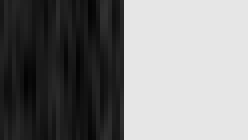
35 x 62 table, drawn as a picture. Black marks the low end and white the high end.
The table splits into one row of 2 panels. Panel 1,1: very low, streaked downward, faint in contrast. Panel 1,2: very high, flat.
